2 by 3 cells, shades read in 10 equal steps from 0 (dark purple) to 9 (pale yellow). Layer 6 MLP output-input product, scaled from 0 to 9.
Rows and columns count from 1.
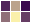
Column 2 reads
6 9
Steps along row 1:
up down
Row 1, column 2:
6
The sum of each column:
5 15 2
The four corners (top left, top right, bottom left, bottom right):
1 0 4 2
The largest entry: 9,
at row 2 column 2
